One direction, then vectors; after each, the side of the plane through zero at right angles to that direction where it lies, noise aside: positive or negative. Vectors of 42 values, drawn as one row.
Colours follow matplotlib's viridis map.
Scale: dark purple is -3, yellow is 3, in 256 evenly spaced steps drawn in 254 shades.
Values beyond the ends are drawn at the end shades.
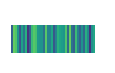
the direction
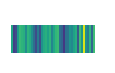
negative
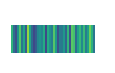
negative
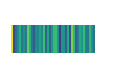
negative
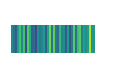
negative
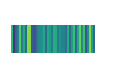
negative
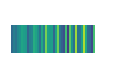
positive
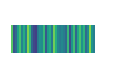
negative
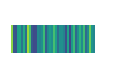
negative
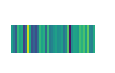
negative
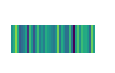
positive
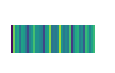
positive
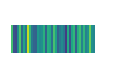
negative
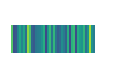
negative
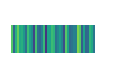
negative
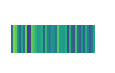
positive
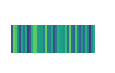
positive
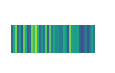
positive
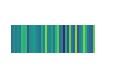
positive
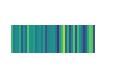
negative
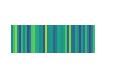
positive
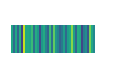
negative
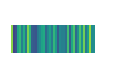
negative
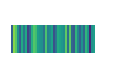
positive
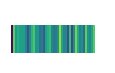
positive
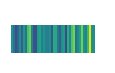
negative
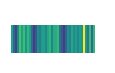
negative
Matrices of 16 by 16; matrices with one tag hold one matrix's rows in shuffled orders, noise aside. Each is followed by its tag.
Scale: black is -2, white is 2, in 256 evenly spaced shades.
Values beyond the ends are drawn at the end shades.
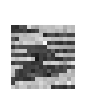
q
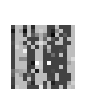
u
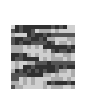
q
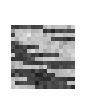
q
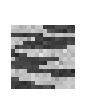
q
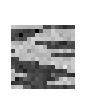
q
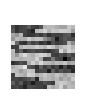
q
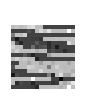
q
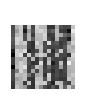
u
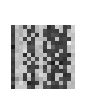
u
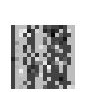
u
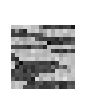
q
